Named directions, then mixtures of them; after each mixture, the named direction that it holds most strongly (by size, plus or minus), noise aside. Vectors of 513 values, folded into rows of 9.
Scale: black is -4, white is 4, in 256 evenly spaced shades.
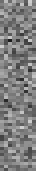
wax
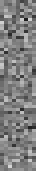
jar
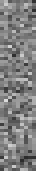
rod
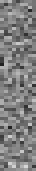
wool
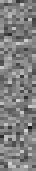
wool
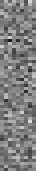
wax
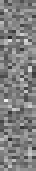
wax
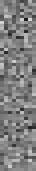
jar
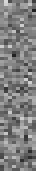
rod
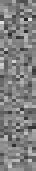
jar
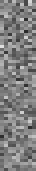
wax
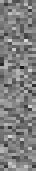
wool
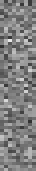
wax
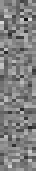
jar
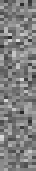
wax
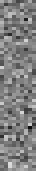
wool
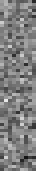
rod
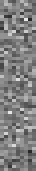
jar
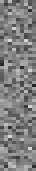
wool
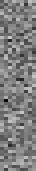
wax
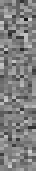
jar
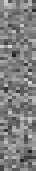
rod
